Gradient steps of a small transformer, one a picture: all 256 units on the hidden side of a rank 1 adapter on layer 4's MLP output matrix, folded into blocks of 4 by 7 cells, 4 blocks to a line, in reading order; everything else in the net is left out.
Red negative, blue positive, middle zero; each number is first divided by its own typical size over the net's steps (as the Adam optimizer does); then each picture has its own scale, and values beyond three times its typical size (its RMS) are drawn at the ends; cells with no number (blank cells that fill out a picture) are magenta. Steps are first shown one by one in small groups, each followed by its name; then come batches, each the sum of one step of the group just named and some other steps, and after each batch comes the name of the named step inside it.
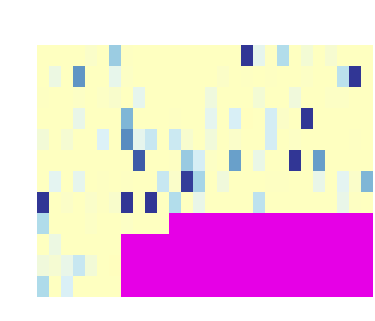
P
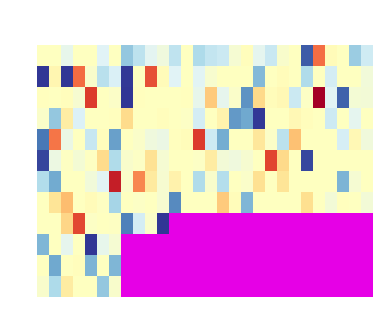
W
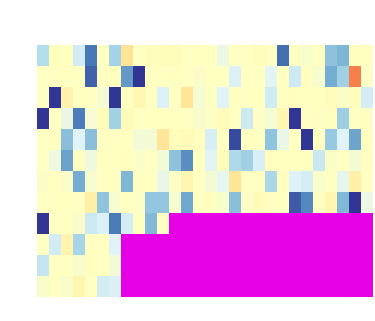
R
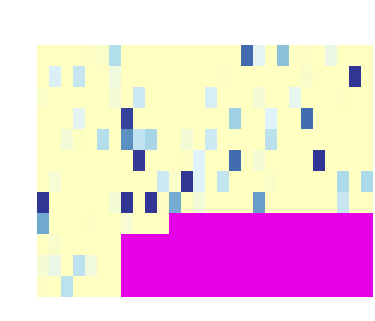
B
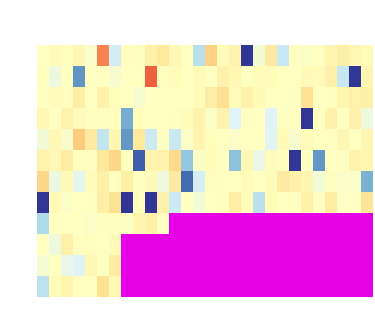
P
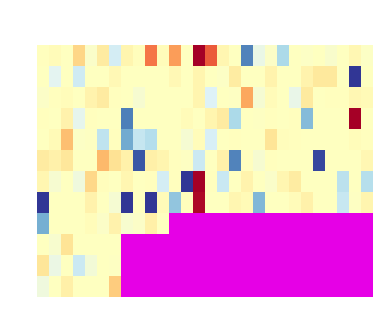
B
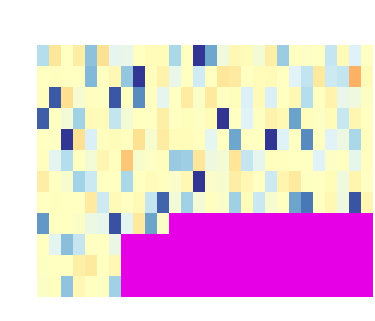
R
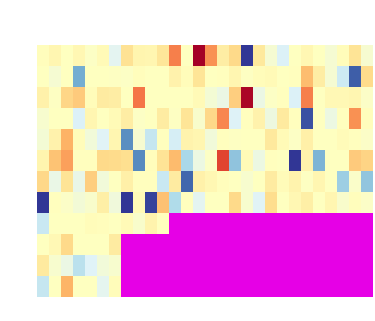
P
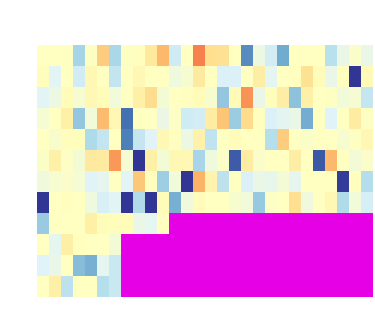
B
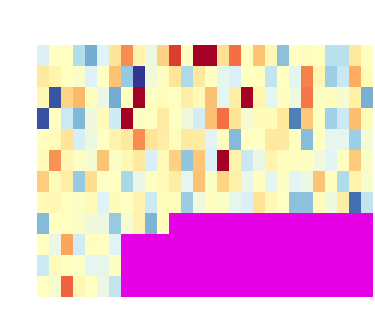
R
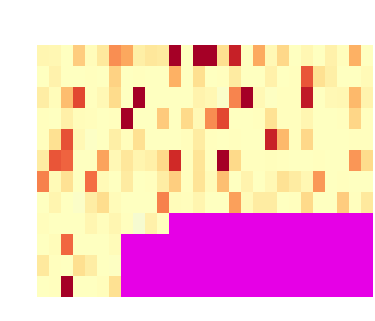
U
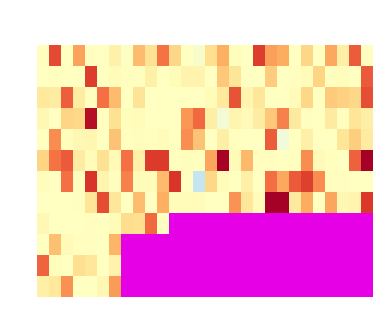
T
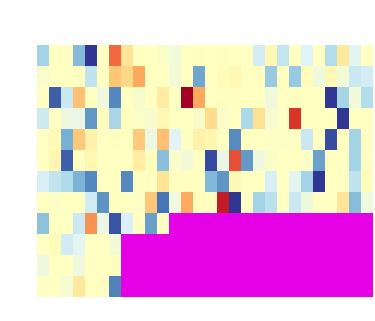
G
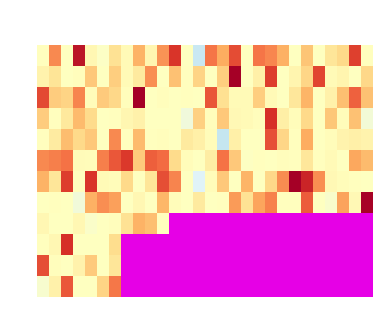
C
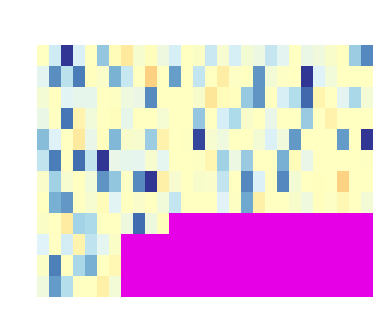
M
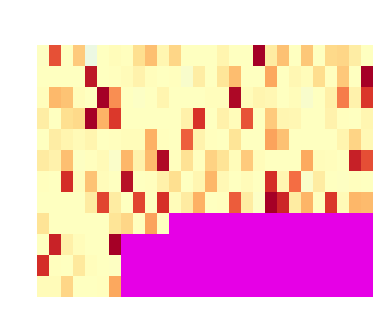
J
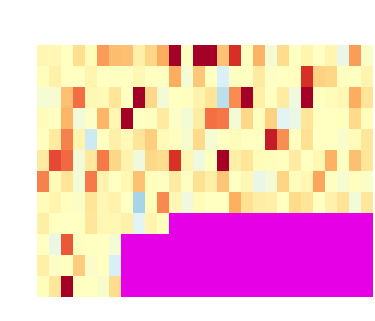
U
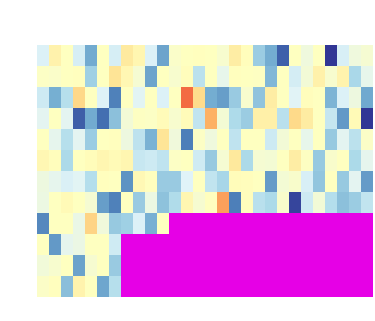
G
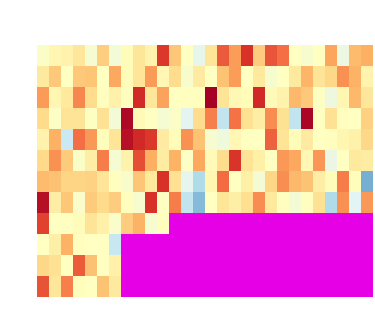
C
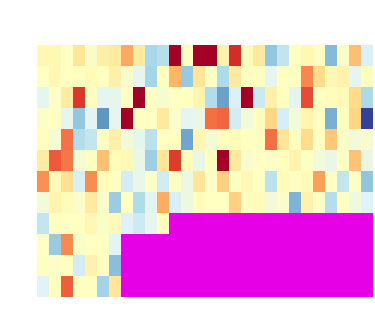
U
